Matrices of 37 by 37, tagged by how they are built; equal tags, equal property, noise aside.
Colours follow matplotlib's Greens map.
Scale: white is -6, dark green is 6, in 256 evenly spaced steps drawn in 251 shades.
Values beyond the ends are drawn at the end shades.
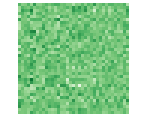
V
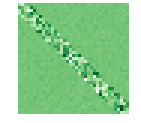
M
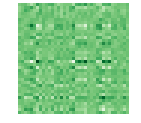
V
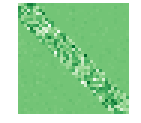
M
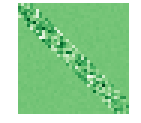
M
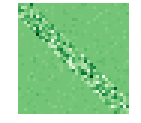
M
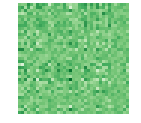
V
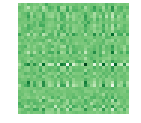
V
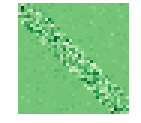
M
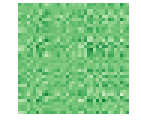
V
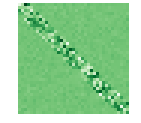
M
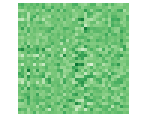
V
